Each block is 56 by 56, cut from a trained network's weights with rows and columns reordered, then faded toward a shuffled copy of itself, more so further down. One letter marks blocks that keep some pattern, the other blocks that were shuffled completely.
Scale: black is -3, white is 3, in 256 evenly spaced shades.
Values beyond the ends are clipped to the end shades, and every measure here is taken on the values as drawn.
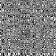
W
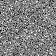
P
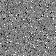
P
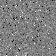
P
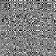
W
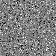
P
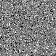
P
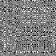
W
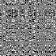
W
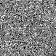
P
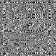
W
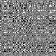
W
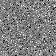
P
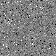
P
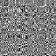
W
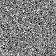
P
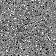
P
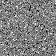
P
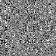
W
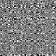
W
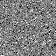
P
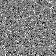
P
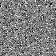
P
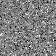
P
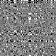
W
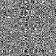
W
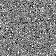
P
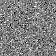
P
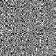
W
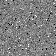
P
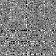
W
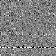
W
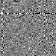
W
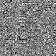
W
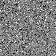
P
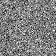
P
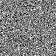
P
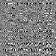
W
